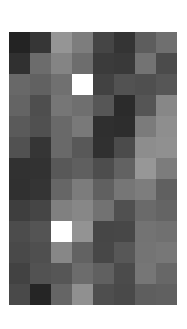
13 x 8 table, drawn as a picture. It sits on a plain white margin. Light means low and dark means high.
There are two isolated cells, each far lower than the cells round it. Upright stripes repeat 2 times across the table. Values change most from cell to cell in the top middle. The bottom right is the smoothest part.
